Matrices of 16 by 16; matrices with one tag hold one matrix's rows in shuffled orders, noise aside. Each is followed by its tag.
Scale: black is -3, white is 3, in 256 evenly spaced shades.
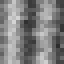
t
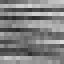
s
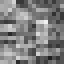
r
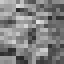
r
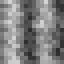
t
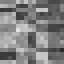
r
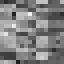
r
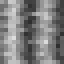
t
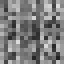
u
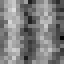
t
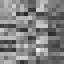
r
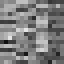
r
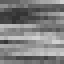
s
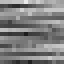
s
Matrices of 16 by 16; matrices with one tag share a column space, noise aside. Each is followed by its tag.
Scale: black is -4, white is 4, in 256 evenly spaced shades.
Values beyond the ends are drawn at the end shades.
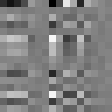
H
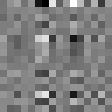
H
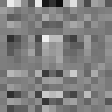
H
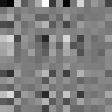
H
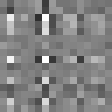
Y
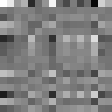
H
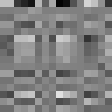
H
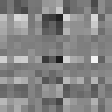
Y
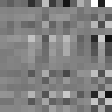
H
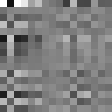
H
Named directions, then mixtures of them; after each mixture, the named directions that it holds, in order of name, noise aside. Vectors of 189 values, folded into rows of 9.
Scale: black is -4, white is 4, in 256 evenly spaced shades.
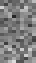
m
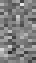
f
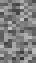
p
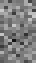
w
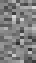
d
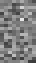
d, p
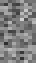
m, p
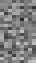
d, p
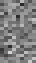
f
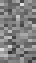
f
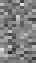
f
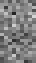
d, w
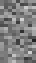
d, m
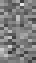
f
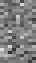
f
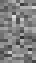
d, f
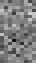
w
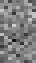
w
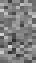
f, w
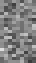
d, f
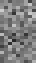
w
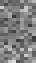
m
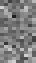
m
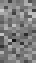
w
